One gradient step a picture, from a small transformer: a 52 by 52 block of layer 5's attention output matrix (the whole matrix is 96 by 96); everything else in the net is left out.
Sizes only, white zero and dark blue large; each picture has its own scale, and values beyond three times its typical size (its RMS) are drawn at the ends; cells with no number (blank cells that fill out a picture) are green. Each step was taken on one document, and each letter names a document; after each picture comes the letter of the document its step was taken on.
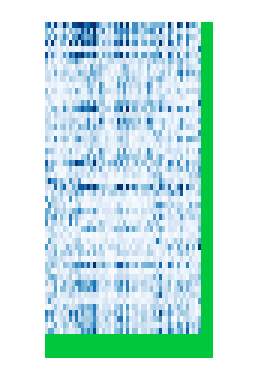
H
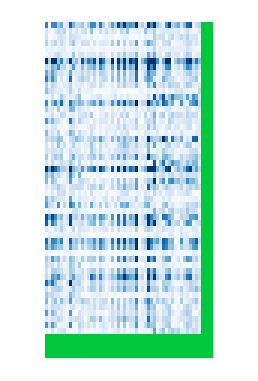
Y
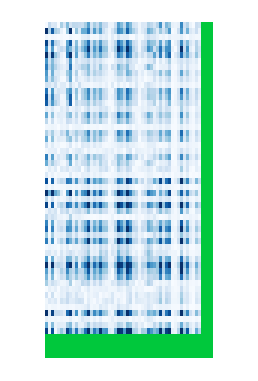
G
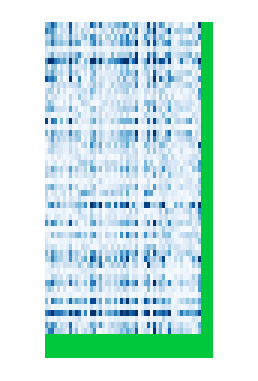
Y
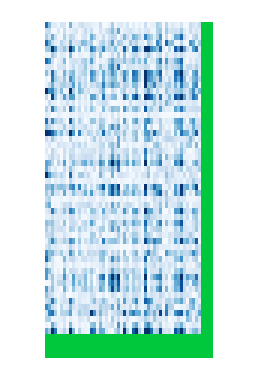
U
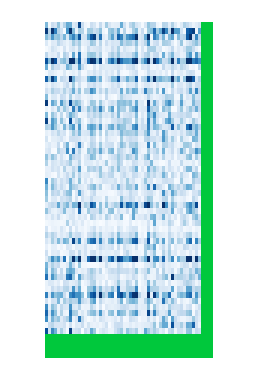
Y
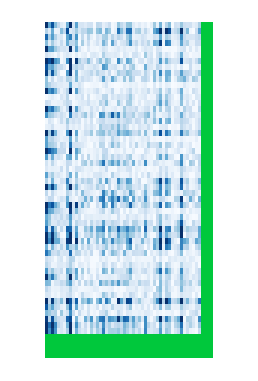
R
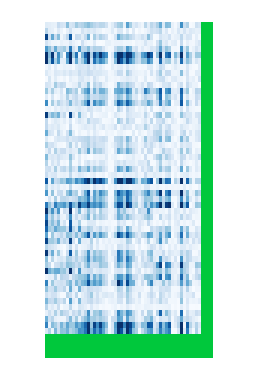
G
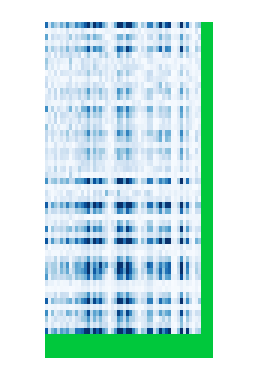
G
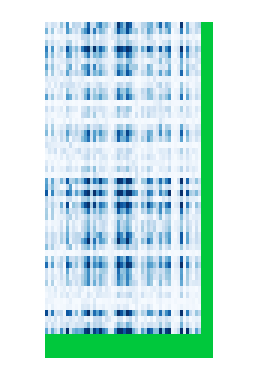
G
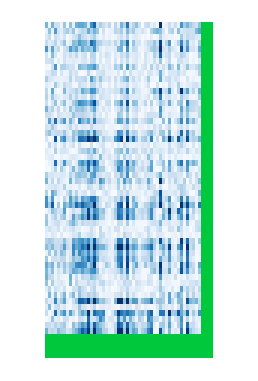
H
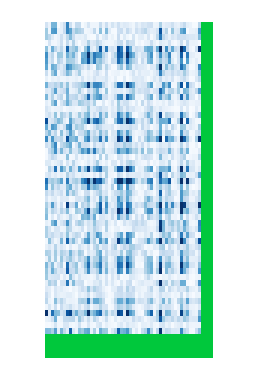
G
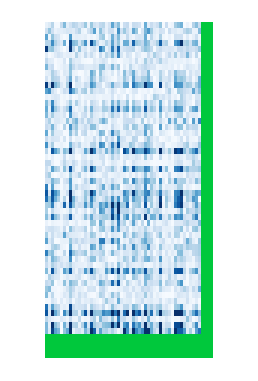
U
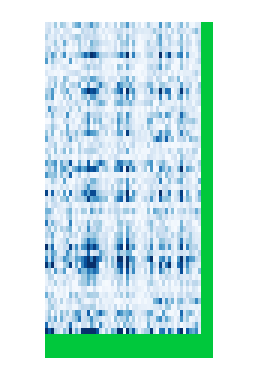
H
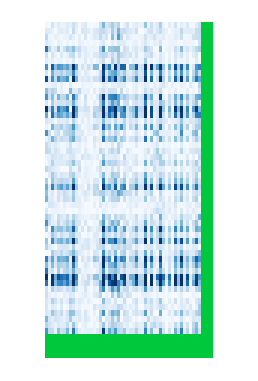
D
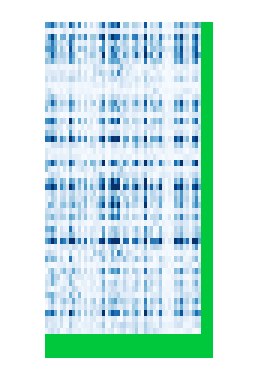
D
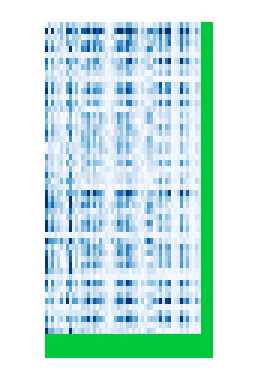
R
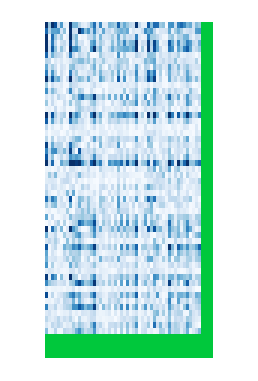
Y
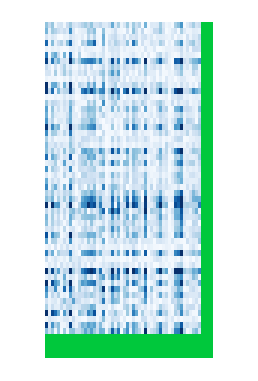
U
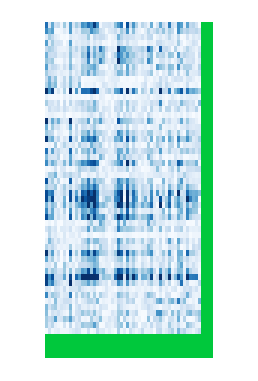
H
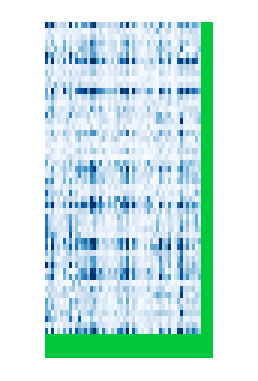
H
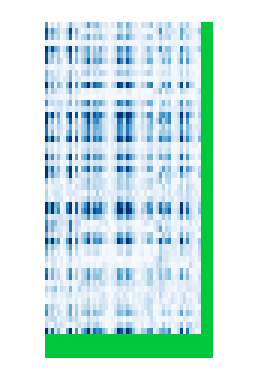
G
